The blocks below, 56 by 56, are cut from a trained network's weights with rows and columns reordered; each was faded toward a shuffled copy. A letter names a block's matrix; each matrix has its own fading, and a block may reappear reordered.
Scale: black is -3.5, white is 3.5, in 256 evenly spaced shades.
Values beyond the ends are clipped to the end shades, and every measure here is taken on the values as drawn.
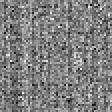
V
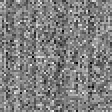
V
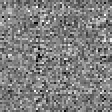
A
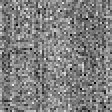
V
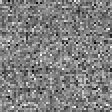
A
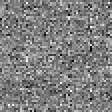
A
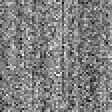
V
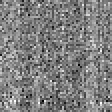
V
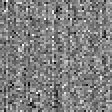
V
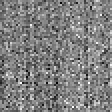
V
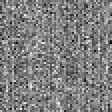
V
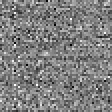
A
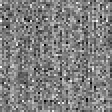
V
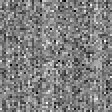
V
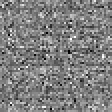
A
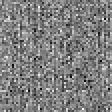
V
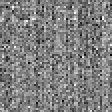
V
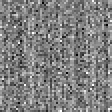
V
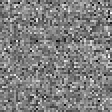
A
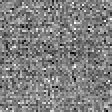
A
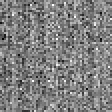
V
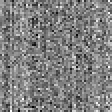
V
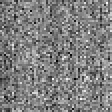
V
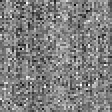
V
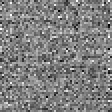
A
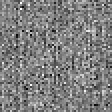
V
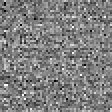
A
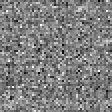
A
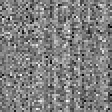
V
